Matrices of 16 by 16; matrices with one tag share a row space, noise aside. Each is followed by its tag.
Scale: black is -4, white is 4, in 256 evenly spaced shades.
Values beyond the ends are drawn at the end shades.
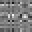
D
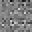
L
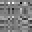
D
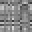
D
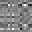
D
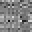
D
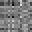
D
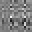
L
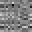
D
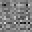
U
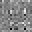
L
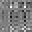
L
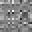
D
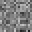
U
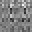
L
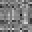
D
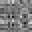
D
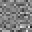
U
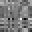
D
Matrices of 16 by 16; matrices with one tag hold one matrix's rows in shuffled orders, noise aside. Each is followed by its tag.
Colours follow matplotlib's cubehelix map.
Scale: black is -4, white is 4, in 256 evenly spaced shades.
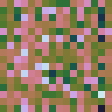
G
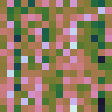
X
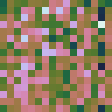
G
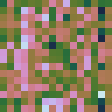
G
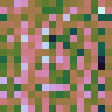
G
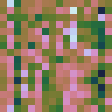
X
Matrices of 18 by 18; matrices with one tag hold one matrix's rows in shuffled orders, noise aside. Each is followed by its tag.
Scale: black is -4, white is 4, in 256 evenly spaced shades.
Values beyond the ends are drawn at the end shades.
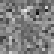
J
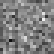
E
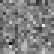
E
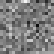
J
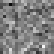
E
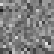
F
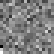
F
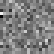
F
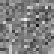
J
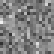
F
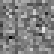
E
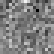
J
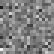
F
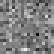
J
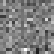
J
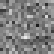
J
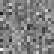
F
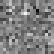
J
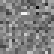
J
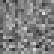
E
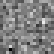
E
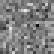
J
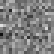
F
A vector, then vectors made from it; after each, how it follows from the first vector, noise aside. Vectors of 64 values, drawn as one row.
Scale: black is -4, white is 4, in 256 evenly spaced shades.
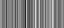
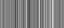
partly zeroed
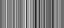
negated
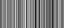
negated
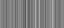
shrunk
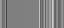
partly zeroed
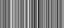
reversed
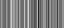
reversed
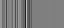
partly zeroed
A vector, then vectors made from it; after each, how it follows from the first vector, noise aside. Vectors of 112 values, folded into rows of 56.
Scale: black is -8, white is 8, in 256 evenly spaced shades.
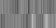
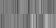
copied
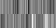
scaled up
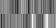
scaled up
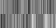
scaled up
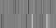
partly zeroed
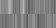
reversed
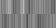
reversed
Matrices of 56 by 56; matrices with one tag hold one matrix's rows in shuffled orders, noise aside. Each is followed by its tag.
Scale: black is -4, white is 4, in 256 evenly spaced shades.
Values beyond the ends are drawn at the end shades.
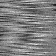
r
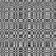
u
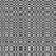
u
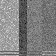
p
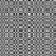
u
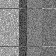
p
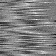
r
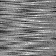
r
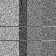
p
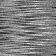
r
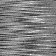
r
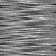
r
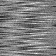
r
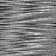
r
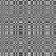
u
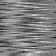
r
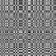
u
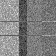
p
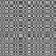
u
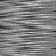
r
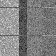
p
